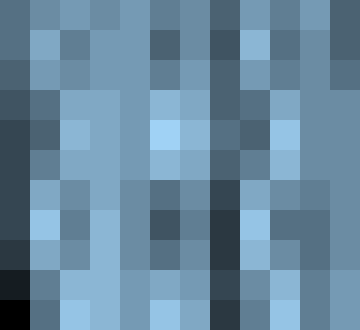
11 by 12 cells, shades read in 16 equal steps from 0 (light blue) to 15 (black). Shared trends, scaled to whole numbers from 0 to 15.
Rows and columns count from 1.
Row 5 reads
10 8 2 3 4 0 2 7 8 1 5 5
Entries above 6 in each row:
3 5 3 4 4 2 3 5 4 2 3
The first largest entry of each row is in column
8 8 1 1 1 1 1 8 1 1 1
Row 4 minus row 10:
-4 1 1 1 0 -1 -1 -2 2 1 -1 1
